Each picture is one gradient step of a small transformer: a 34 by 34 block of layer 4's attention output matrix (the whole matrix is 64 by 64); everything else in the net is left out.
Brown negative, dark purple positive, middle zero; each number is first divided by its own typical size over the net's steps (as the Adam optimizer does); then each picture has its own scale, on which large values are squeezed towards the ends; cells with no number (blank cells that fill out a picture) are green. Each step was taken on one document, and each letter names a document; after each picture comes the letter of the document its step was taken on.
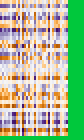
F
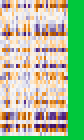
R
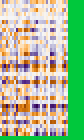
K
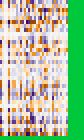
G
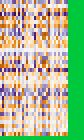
F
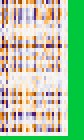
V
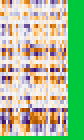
K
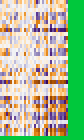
R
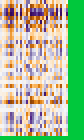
G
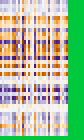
F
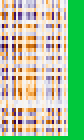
V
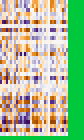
K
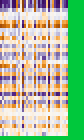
F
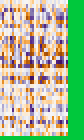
G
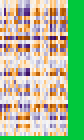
R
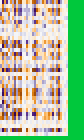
V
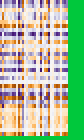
F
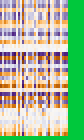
F
